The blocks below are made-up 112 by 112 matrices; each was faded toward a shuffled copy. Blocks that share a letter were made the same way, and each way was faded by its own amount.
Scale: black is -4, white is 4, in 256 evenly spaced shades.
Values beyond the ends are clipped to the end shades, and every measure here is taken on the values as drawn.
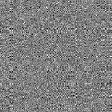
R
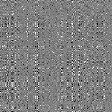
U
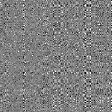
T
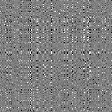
U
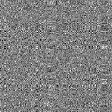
R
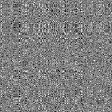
R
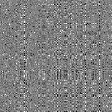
T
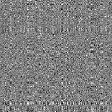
R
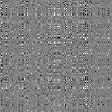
U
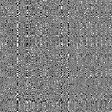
T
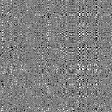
T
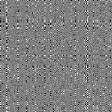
U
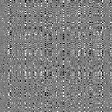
U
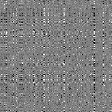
U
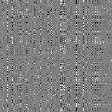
U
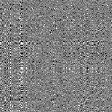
T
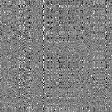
T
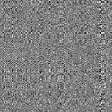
T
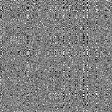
T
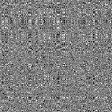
R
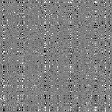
U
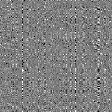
T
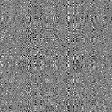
T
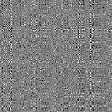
T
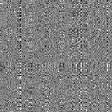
T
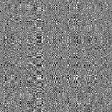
T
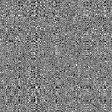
R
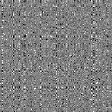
T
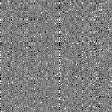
T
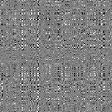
U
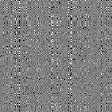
U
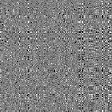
T
